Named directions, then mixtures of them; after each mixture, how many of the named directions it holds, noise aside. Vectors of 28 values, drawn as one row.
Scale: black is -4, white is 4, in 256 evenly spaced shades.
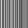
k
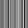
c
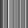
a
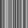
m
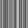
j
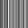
two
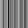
two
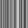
two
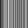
three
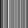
one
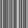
one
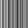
three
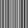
two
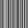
two
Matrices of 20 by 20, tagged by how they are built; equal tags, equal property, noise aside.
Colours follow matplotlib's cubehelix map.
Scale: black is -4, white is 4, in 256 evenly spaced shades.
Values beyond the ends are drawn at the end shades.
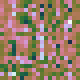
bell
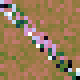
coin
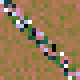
coin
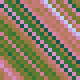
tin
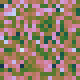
bell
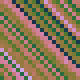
tin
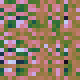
bell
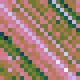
tin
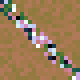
coin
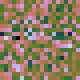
bell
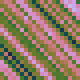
tin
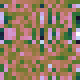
bell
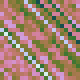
tin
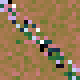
coin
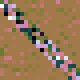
coin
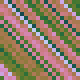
tin
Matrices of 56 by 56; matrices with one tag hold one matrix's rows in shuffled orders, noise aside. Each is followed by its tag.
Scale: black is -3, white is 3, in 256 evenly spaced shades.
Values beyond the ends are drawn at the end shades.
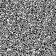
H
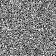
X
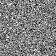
H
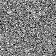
H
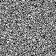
H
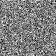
X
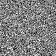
H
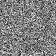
X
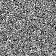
H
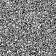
H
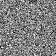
H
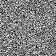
H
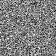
H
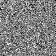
H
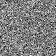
X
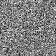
X
